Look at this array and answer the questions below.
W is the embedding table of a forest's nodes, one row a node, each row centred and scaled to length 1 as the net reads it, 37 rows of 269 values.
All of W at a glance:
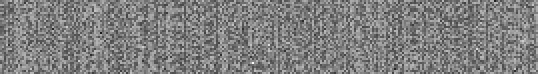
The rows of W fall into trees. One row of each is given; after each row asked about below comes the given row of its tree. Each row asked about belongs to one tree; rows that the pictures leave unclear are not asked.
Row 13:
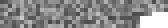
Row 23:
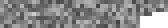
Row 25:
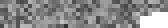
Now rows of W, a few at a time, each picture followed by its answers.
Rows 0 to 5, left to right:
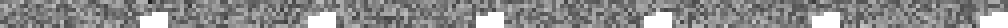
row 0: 13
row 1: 25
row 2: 23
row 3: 13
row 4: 25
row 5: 25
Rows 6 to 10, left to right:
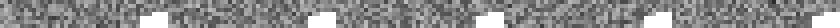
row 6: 23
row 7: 13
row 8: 13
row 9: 23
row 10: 13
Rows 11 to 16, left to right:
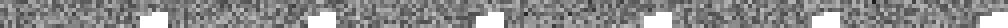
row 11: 25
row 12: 25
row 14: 25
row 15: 13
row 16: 13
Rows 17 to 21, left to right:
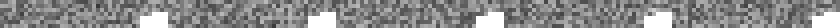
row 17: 25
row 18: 23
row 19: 13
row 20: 25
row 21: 25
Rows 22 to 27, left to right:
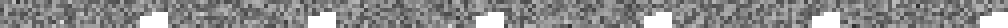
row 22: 13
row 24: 13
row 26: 23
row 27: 13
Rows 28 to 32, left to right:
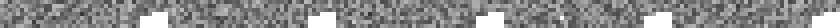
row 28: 23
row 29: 23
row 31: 13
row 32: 23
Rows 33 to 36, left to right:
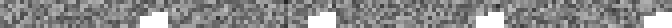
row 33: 23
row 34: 23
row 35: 25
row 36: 13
